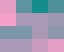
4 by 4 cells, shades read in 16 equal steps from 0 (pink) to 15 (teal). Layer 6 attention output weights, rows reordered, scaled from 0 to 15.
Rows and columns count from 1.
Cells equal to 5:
5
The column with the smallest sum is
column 1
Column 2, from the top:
10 5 8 5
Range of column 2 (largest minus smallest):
5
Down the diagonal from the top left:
1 5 5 1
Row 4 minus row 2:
5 0 -2 -5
